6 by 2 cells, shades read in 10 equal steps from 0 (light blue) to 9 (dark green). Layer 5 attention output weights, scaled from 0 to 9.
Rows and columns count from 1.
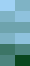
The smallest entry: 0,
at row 1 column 1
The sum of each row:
2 3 6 3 11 14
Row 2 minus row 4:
0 0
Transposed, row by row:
0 2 3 2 6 5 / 2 1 3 1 5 9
